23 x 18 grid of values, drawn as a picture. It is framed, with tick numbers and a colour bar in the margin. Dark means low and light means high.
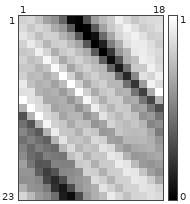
The values are skewed, with a long tail toward low values. On average the colour sits 70% of the way up the scale. The bottom right is the smoothest part. Streaks slant down to the right.
